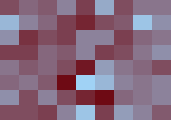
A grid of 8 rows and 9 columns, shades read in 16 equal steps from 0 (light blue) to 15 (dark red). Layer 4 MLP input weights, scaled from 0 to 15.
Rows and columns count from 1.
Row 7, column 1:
5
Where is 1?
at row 2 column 8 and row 8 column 5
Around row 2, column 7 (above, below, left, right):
10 11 10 1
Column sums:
58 73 69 78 64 62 65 51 55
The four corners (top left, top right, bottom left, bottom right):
10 7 10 9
